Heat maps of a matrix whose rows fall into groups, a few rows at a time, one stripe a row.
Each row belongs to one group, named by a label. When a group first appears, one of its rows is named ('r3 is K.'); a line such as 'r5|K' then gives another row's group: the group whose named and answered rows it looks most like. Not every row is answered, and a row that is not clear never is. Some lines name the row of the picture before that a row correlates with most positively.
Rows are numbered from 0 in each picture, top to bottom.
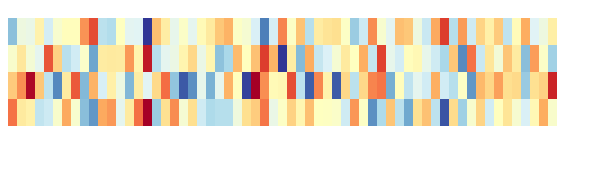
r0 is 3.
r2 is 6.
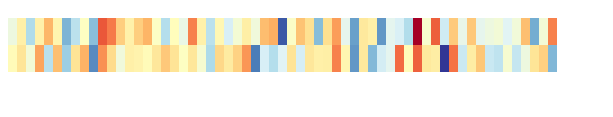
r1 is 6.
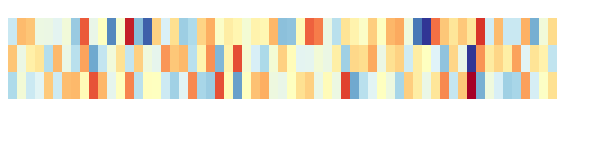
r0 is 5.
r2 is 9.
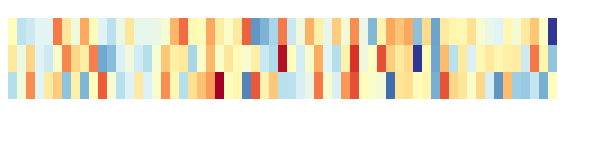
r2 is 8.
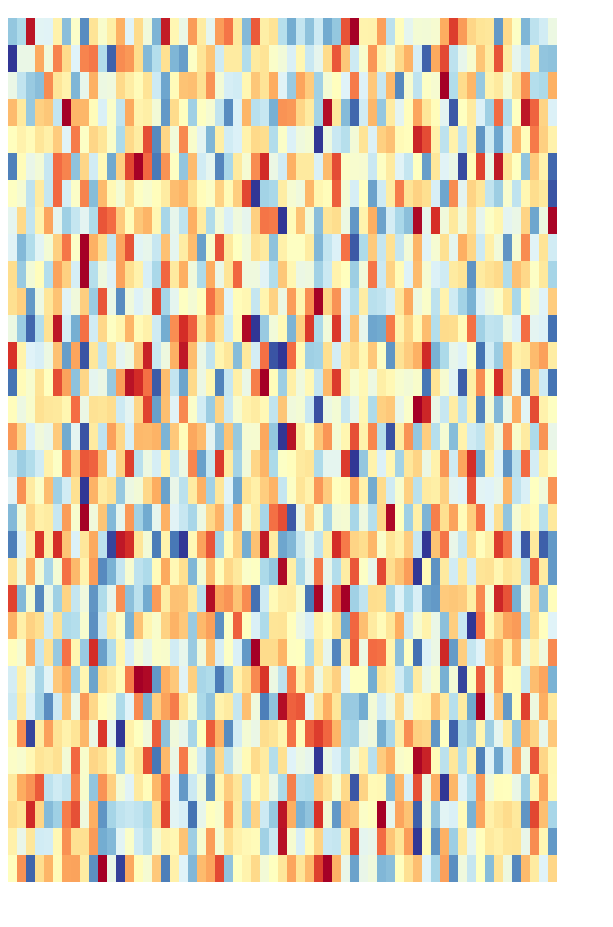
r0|8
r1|3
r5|3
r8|9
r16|9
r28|6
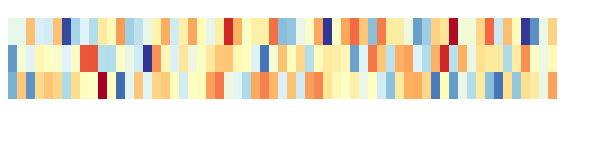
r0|8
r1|3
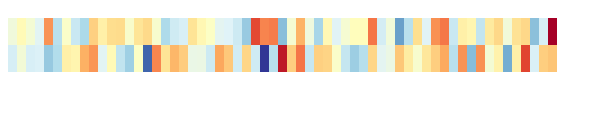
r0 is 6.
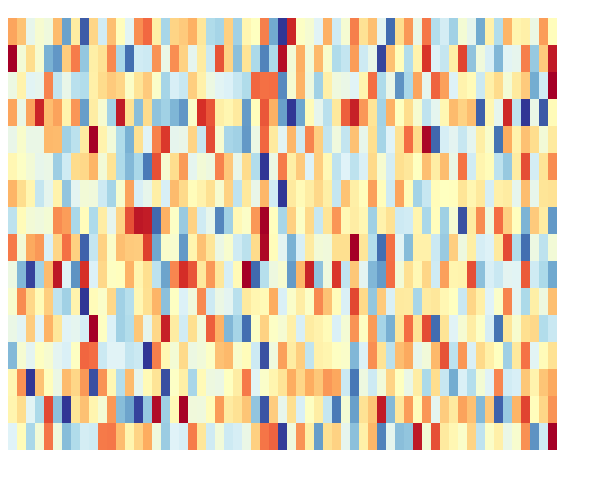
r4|8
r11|8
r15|6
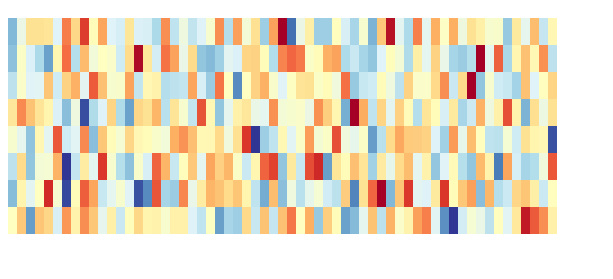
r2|9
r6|3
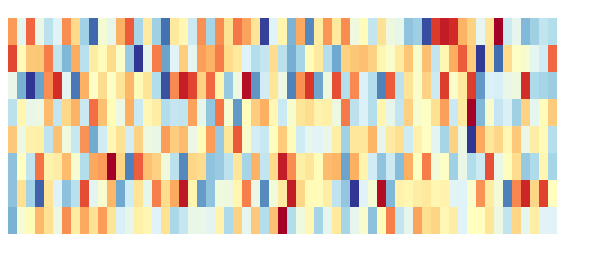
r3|9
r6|3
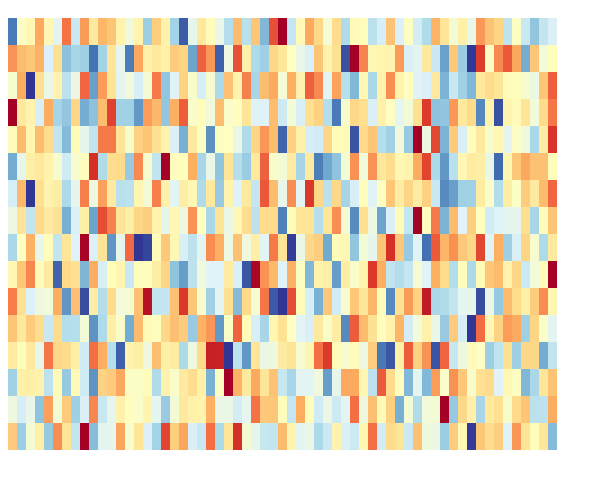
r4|6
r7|6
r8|5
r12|8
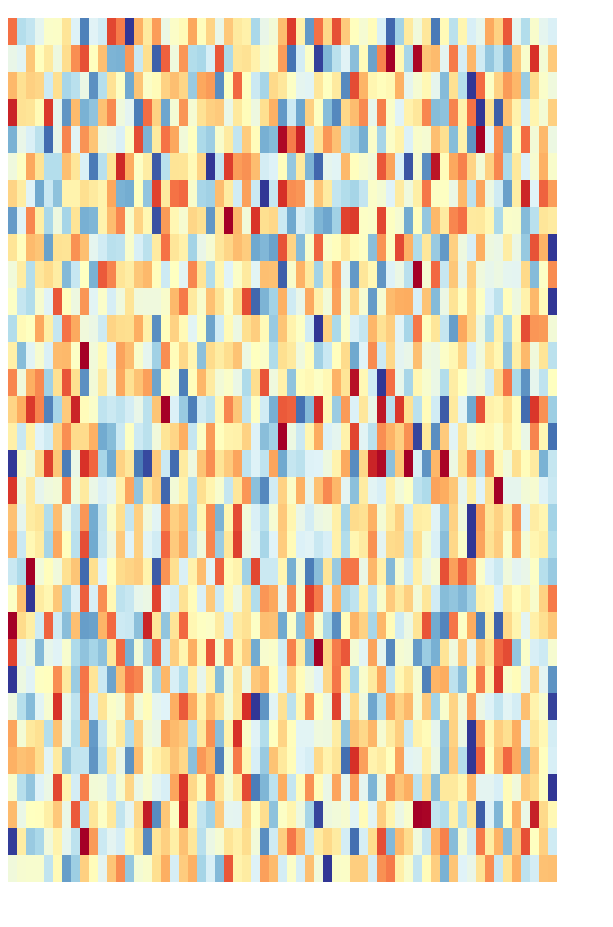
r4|3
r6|3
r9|6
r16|3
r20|8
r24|3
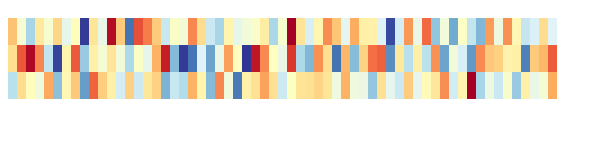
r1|6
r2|9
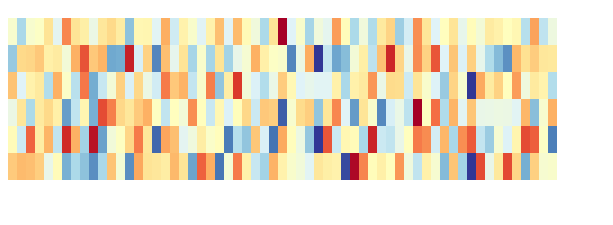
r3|6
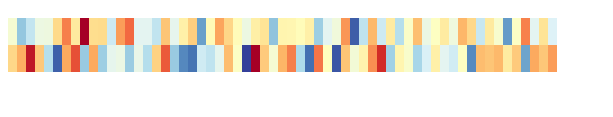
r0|9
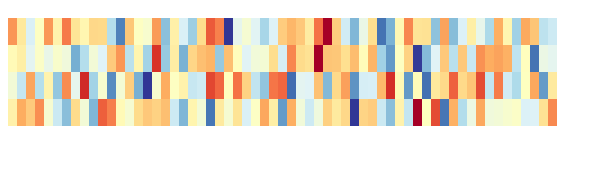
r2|5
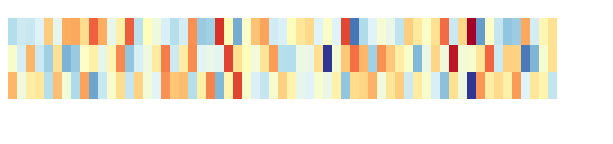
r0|9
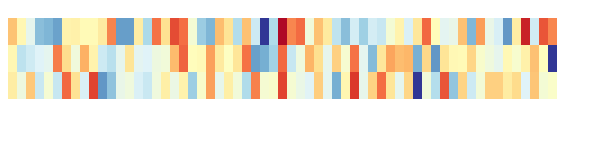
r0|3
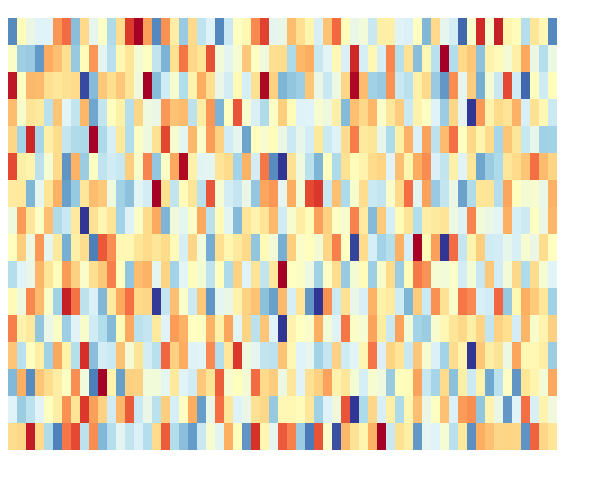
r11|5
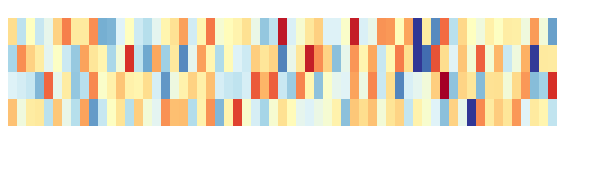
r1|5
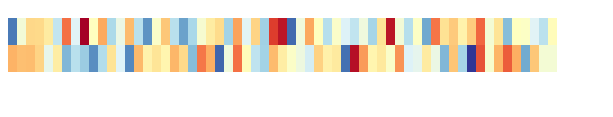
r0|5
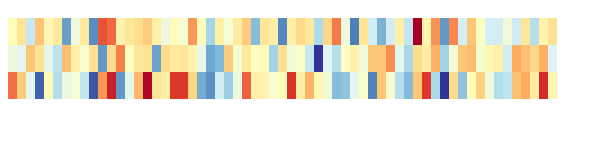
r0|6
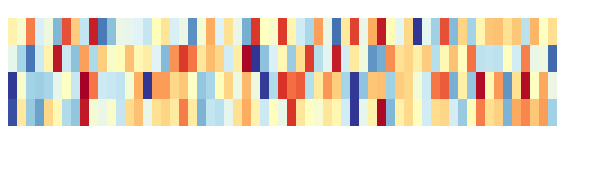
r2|3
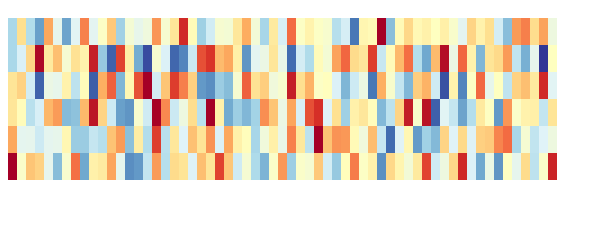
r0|3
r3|8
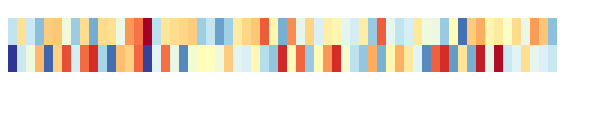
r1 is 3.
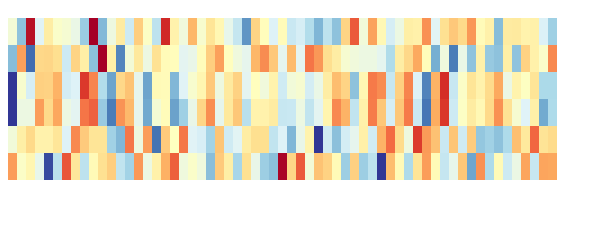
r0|8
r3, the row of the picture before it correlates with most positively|1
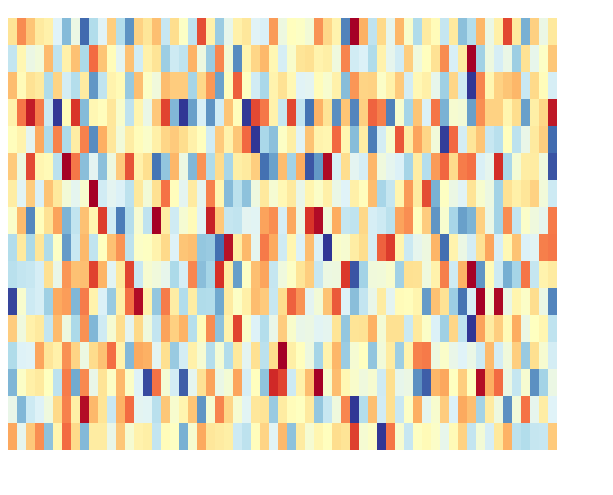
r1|9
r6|8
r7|8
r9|9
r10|3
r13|5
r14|9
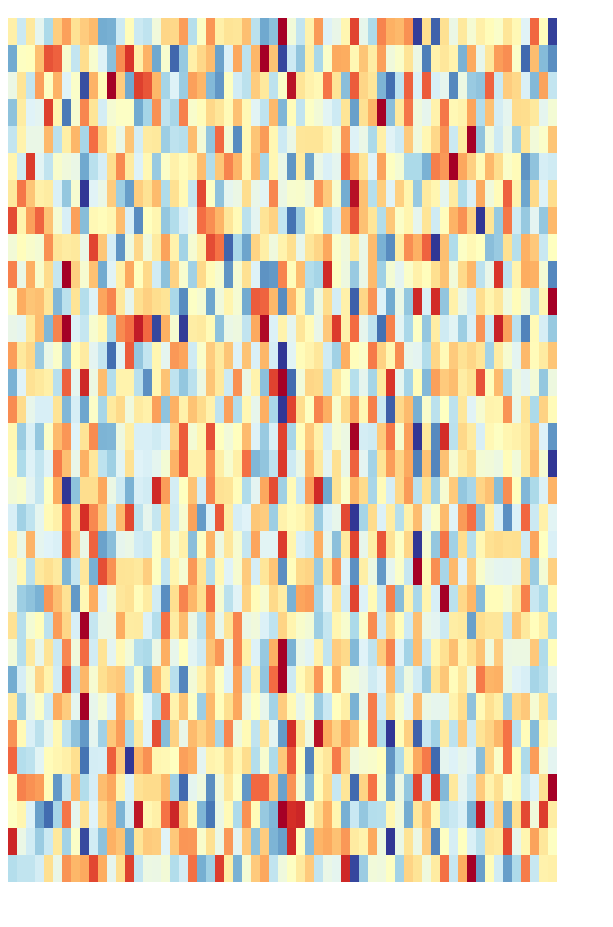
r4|9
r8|8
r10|6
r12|5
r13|5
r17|8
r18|9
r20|6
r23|5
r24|5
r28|6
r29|3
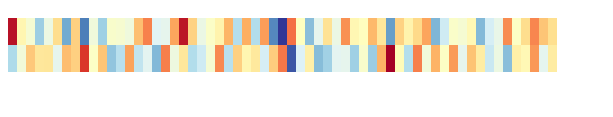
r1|5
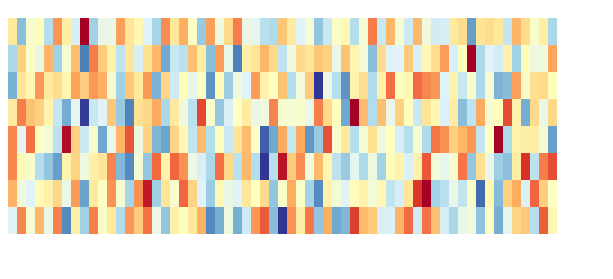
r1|9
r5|3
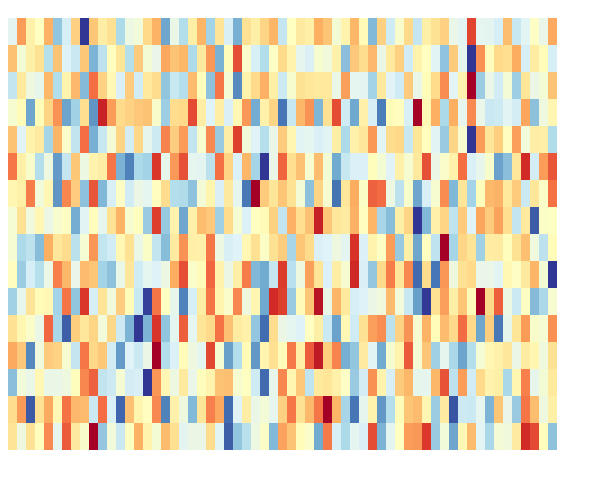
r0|9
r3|6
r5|3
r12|8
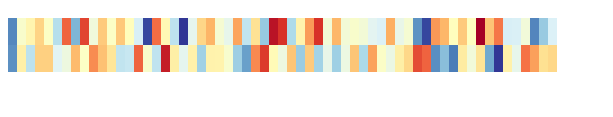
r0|5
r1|8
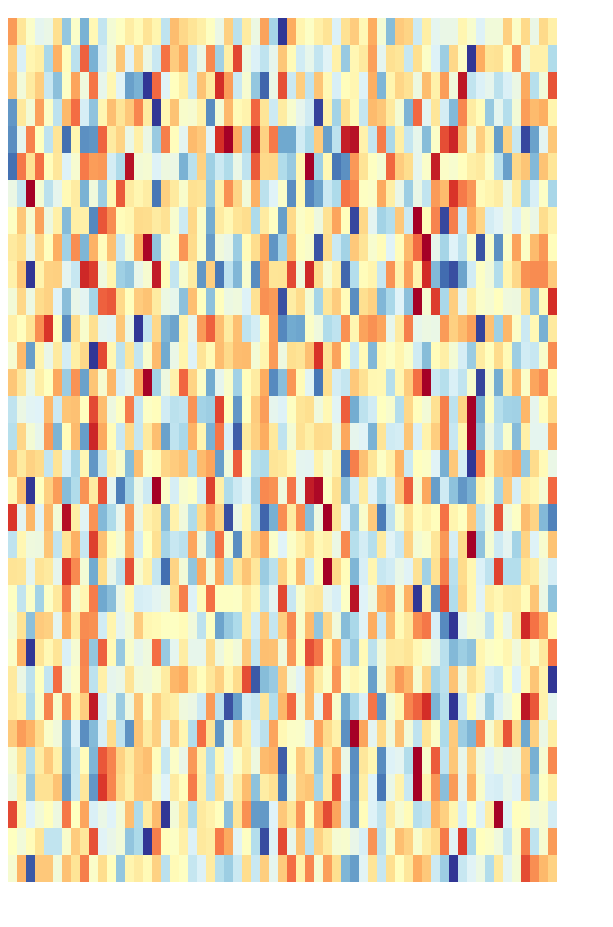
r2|3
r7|6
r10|6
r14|9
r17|8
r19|9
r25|8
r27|6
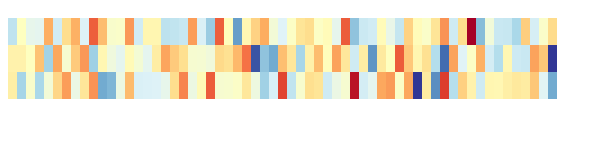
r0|9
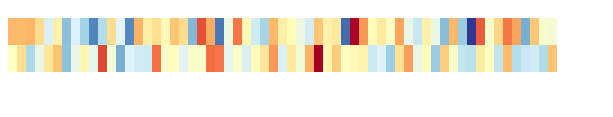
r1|8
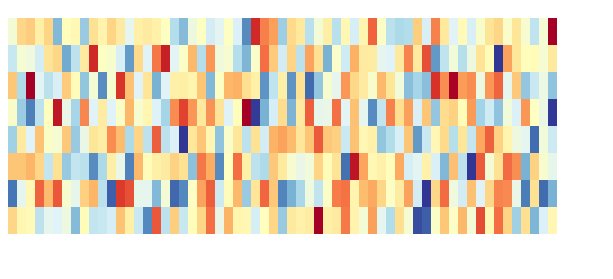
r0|6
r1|8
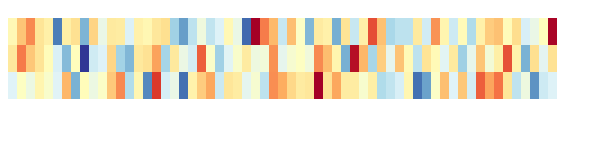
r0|6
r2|5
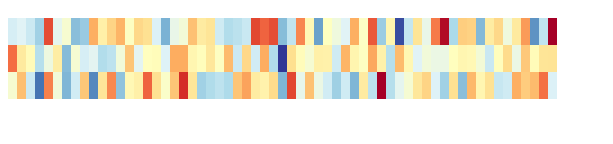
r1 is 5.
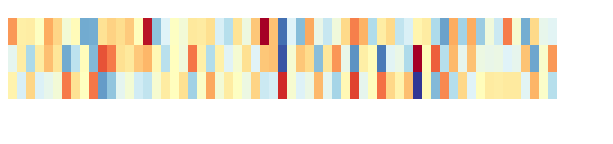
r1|6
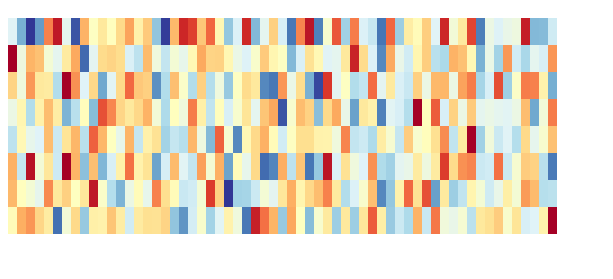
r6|8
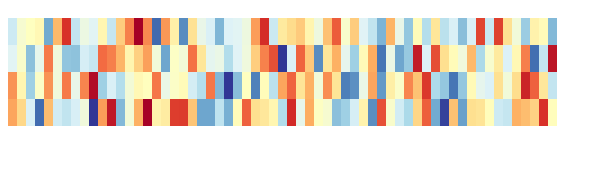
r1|6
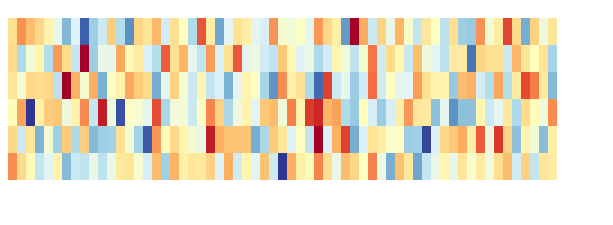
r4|5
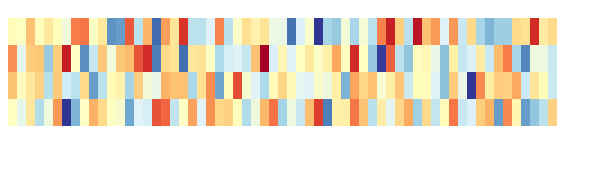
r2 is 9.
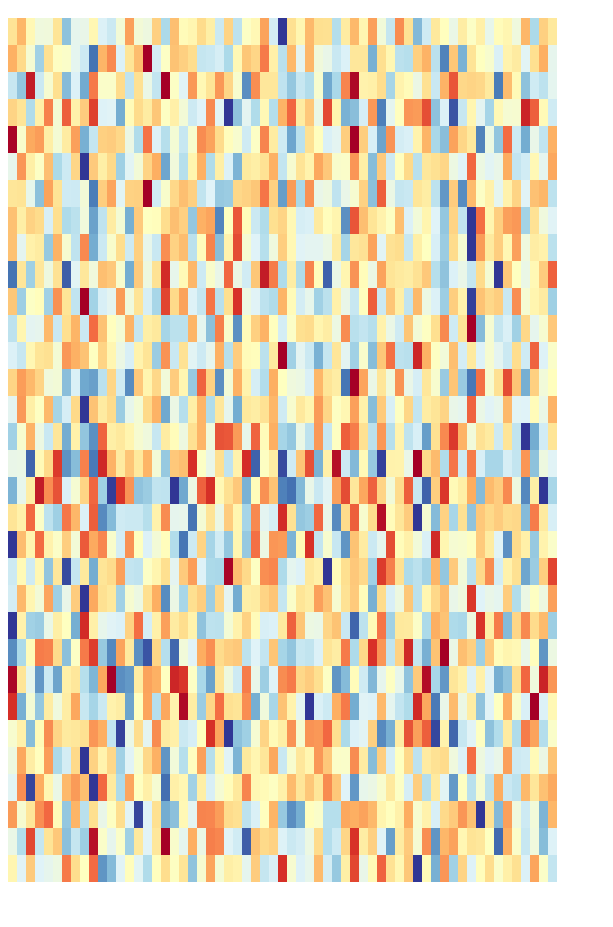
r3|8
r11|9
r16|6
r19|5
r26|8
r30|8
